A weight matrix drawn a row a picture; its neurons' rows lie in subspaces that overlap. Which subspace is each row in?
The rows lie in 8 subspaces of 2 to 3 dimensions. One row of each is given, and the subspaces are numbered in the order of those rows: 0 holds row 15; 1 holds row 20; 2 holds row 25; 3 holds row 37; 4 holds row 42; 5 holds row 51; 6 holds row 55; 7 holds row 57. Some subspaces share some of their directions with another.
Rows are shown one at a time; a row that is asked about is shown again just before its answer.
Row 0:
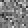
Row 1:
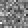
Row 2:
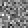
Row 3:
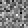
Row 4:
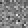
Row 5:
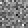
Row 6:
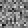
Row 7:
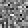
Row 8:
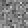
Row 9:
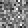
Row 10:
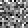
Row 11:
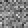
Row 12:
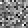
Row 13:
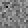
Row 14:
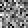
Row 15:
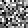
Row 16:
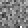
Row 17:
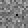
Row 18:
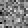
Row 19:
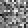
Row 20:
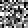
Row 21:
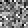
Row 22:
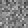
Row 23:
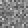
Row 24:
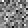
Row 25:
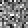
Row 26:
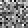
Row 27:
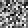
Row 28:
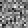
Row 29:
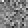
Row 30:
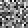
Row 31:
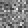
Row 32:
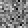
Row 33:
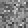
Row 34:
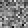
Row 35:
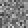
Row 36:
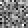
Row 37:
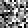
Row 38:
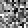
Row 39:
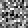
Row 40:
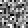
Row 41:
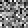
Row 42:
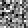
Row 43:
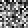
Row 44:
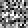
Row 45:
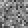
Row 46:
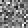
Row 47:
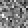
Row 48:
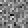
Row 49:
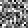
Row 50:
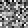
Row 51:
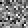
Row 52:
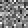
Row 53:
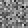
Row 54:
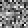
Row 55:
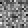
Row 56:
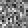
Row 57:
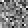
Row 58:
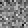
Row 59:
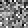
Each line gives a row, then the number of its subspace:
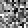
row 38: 3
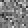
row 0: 7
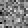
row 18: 1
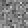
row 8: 4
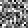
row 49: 0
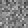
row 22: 2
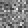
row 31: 3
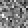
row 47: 7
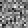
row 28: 0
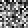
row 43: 6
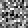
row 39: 6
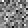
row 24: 7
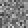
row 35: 5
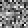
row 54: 0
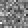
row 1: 1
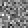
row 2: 5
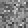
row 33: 3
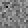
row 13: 7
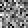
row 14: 5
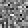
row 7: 2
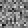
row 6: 0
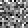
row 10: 2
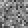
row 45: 4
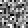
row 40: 2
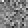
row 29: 7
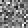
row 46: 7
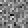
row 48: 2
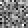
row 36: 6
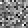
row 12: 5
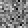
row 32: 3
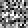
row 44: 6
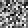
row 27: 2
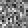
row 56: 0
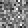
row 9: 3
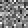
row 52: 1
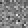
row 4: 5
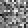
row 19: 3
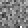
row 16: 7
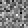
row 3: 4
